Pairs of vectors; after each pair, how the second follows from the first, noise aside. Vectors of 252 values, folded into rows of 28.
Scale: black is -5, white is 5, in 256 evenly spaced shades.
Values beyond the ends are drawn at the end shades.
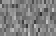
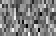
scaled up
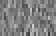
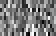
scaled up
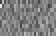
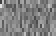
sign-scrambled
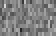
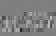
partly zeroed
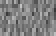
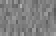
shrunk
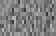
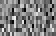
scaled up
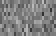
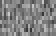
sign-scrambled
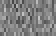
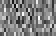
scaled up
